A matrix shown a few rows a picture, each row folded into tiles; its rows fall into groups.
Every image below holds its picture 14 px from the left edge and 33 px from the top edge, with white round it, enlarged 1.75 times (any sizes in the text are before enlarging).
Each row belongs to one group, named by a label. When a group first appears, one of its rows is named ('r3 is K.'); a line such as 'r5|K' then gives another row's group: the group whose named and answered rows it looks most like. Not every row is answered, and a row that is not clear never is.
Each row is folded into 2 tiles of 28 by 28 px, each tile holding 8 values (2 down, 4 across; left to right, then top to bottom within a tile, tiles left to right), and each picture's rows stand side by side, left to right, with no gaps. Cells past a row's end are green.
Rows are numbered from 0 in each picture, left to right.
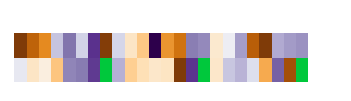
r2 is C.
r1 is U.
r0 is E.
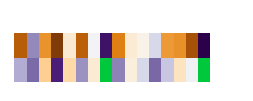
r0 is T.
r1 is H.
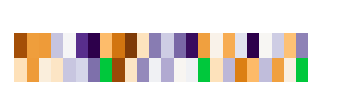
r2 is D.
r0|E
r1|E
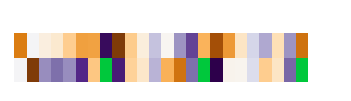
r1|E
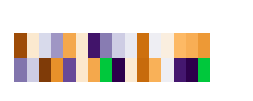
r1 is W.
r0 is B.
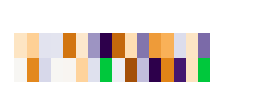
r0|U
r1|C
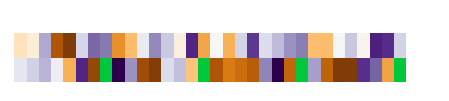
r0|C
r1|B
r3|B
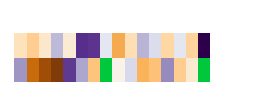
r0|B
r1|D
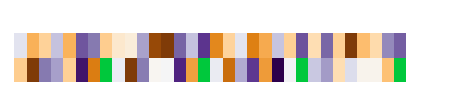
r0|C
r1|C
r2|C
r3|T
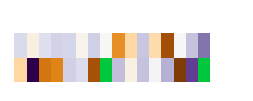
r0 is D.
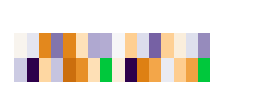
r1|D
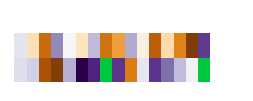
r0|W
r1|H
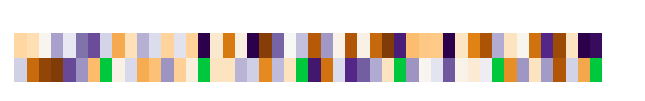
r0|B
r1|D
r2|C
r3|H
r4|H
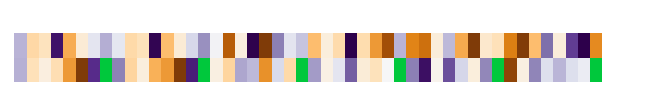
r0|U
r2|C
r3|H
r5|E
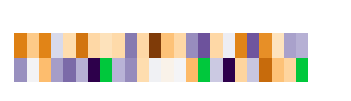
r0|W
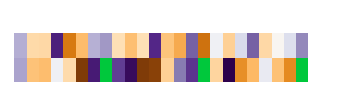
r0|U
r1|W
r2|D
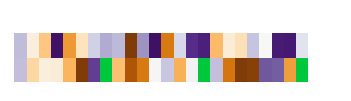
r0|U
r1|U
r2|B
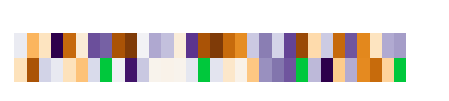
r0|U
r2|E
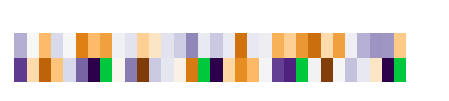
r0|W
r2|W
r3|E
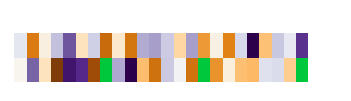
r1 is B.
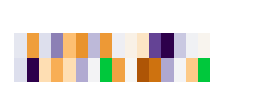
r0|W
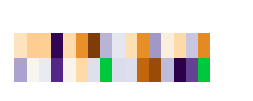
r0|H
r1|W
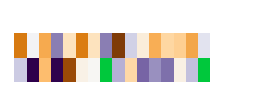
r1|H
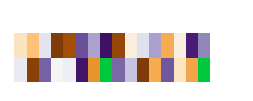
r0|C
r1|B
